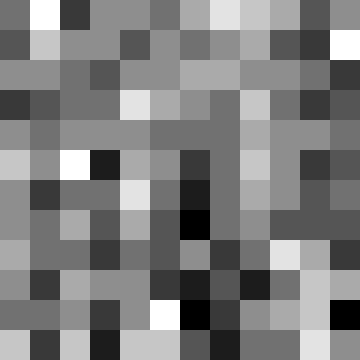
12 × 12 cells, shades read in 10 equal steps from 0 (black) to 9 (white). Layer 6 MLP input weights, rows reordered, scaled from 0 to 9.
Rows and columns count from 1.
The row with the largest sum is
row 1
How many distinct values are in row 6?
8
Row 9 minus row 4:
4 1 0 -2 -4 -3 0 -2 -3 4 4 -1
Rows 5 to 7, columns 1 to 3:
5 4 5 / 7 5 9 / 5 2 4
